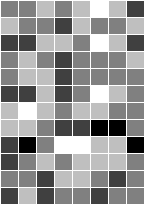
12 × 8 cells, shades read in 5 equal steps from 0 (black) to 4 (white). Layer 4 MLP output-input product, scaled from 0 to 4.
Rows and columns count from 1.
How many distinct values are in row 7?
3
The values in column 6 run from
0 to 4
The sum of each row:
20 18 18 17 17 17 22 12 17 19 16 14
